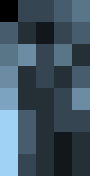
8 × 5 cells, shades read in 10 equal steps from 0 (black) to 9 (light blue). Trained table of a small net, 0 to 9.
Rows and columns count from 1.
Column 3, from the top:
3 1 3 3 2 2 2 2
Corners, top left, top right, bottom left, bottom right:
0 5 9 2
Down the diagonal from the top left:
0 2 3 2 6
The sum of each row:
15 14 21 17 20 21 18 17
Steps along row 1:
up same up up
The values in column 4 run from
1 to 5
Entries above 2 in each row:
4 3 4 3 3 4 2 2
